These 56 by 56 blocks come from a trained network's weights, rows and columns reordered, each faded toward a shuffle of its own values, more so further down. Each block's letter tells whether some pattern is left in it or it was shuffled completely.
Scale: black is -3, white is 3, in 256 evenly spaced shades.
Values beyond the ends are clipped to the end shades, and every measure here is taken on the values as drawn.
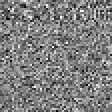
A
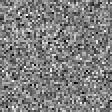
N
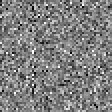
A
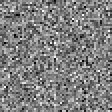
N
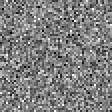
N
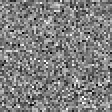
N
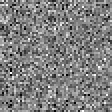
A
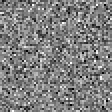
N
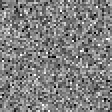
N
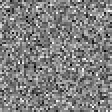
N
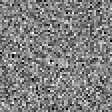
A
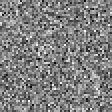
A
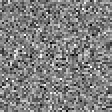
A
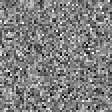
A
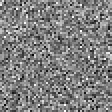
A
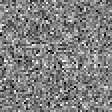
A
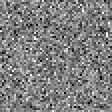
N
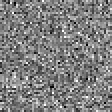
A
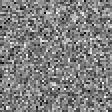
N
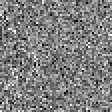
N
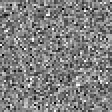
N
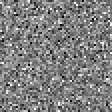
N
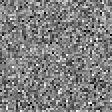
N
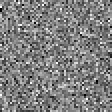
A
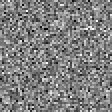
A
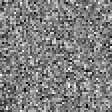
A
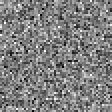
N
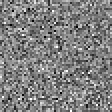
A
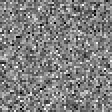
N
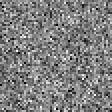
N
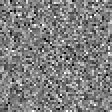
N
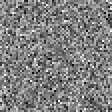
N
